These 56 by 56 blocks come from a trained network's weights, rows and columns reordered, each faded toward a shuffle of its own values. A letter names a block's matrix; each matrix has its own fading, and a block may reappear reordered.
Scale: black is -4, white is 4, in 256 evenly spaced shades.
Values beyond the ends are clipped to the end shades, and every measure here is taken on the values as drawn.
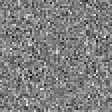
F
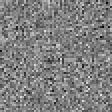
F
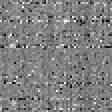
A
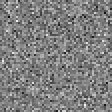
F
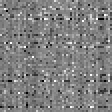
A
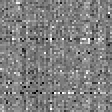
A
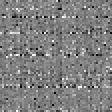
A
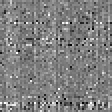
A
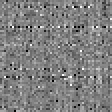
A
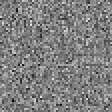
F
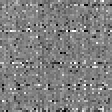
A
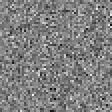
F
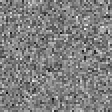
F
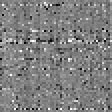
A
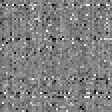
A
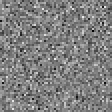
F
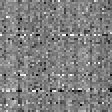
A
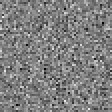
F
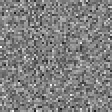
F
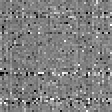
A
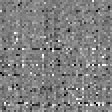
A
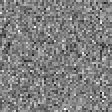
F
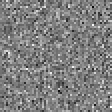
F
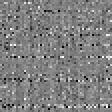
A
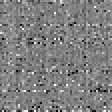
A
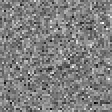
F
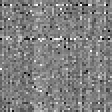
A
